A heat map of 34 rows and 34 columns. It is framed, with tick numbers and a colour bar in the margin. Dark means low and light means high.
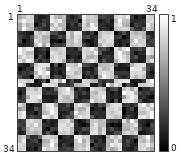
Symmetry: a half turn. Histogram: two levels. Slope: none. Grain: checkered.
